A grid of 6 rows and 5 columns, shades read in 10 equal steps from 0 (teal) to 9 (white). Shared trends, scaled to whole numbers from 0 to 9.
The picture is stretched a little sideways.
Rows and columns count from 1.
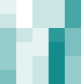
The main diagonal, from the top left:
8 9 8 0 5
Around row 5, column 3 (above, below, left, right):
8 7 8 0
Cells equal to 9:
2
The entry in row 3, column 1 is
5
